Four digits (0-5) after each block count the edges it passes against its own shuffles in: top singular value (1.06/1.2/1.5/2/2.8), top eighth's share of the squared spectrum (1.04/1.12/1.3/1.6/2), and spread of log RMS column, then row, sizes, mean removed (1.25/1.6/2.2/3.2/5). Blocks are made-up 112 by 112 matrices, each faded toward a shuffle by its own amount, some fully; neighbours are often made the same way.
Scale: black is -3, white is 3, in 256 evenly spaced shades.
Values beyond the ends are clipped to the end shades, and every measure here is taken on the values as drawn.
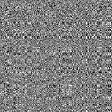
5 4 3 3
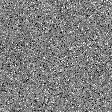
0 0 0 0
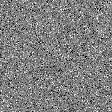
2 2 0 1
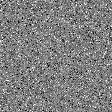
2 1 0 0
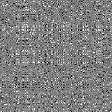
5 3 3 3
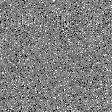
3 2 0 1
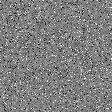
0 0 0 0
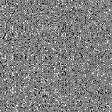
4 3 2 1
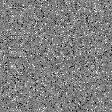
3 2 1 1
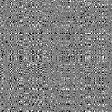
5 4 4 3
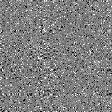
4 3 2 2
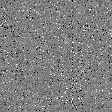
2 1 1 1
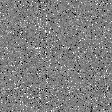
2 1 1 1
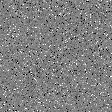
0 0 0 0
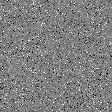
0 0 1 0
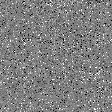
1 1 2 1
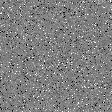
0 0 0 0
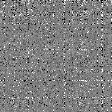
2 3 3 3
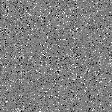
1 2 2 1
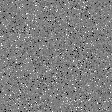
0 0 0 0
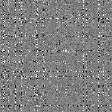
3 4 4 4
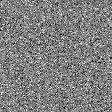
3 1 0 0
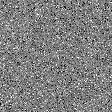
1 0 0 0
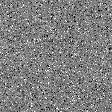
2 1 0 0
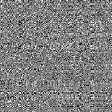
5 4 3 3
